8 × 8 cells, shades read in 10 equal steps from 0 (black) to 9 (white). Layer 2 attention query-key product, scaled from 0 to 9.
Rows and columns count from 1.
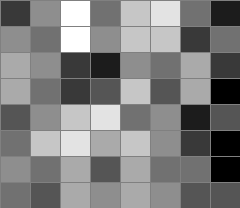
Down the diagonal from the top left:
2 4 2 3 4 5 4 3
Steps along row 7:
down up down up down same down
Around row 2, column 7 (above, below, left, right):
4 6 7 4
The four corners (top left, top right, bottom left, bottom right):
2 1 4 3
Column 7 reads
4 2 6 6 1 2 4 3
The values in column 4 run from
1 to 8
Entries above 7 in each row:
2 1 0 0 1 1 0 0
